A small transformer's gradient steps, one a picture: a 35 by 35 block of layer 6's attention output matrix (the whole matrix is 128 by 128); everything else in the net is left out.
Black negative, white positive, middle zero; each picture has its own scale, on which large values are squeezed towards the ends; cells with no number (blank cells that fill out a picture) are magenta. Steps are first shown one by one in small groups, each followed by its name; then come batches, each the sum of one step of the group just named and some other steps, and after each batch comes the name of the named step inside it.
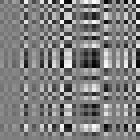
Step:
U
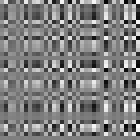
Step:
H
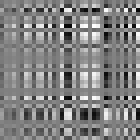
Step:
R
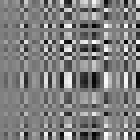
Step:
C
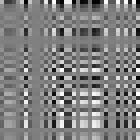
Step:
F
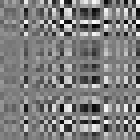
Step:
U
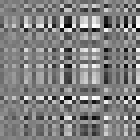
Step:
R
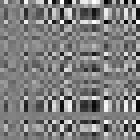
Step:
H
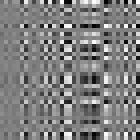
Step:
C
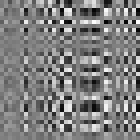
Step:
F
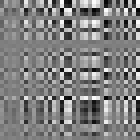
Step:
R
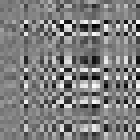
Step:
U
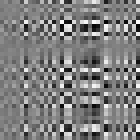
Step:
U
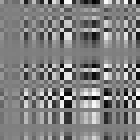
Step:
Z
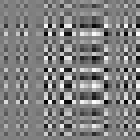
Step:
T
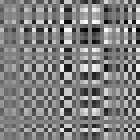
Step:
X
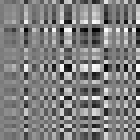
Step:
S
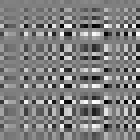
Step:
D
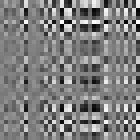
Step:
T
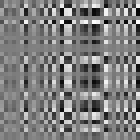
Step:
Z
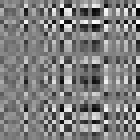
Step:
T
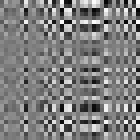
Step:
T
